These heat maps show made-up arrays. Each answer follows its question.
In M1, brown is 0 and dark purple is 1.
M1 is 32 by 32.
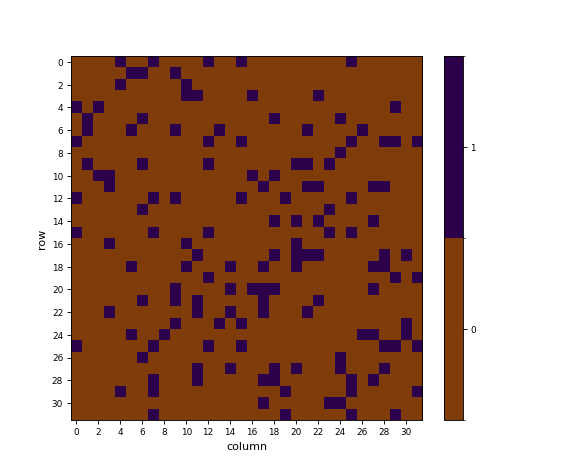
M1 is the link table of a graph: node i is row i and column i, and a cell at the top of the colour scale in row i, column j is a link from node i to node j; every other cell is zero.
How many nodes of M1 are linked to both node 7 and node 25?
6
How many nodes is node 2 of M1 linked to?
2
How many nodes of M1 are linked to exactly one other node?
1
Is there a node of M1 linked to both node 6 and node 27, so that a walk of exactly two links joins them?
no
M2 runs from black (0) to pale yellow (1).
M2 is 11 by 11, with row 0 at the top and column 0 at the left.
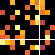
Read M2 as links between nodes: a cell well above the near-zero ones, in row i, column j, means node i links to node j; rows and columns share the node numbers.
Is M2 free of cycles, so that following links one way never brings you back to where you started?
no
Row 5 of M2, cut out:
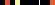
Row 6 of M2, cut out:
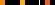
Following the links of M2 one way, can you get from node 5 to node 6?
yes
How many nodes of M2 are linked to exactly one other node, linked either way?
1
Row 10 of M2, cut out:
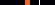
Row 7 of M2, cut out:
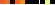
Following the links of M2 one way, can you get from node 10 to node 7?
yes
